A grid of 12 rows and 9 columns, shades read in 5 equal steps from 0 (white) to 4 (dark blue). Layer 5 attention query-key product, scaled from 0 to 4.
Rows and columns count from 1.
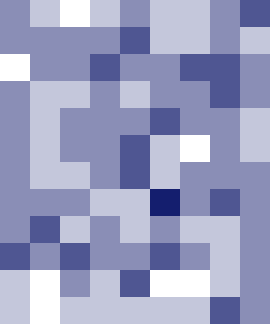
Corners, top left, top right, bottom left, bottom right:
2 3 1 2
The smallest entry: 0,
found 7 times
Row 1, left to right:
2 1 0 1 2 1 1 2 3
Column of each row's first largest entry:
9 5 4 8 6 5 5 6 2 1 5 8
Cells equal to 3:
16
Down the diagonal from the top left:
2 2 2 2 2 1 2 3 2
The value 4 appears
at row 8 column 6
